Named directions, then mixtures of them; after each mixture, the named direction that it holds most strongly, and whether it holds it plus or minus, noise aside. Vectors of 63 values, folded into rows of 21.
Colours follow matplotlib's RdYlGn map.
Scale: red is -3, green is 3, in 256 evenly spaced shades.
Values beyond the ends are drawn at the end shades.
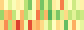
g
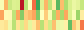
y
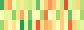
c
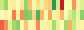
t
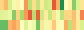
t, minus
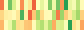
y, plus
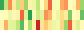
c, plus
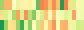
c, plus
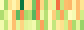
y, minus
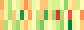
c, minus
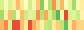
g, plus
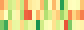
t, minus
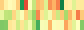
y, minus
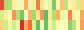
c, minus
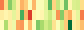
c, minus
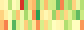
y, plus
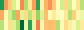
c, plus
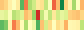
t, minus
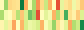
y, minus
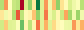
y, plus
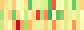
g, plus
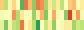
y, minus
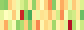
t, plus
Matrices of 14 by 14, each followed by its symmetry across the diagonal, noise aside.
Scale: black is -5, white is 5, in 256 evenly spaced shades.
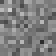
symmetric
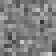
antisymmetric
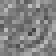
symmetric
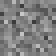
antisymmetric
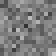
symmetric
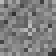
symmetric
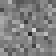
antisymmetric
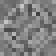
symmetric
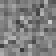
antisymmetric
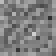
symmetric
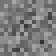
symmetric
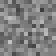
antisymmetric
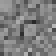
symmetric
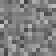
antisymmetric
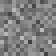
antisymmetric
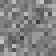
symmetric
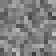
antisymmetric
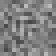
antisymmetric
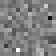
antisymmetric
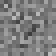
symmetric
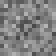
symmetric
